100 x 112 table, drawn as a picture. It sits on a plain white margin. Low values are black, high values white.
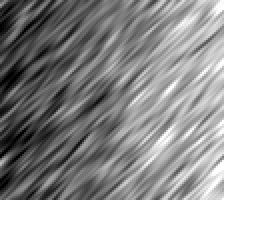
Overall the values sit about 50% of the way up the scale. No row or column stands out. No lone cell stands out from its neighbours. There is an overall slope up to the right. The grain runs diagonally up to the right.
